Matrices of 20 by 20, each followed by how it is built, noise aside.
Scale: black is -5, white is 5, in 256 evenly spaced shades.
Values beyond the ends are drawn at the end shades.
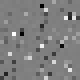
sparse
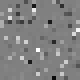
sparse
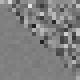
upper triangular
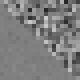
upper triangular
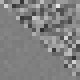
upper triangular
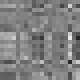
low rank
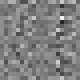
low rank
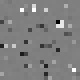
sparse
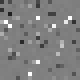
sparse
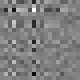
low rank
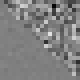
upper triangular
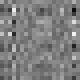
low rank
